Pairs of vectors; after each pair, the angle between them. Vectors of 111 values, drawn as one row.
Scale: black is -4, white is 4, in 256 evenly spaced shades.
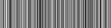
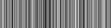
orthogonal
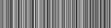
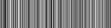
partly opposed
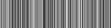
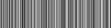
partly aligned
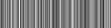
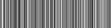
partly opposed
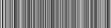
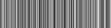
orthogonal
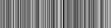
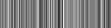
nearly opposite
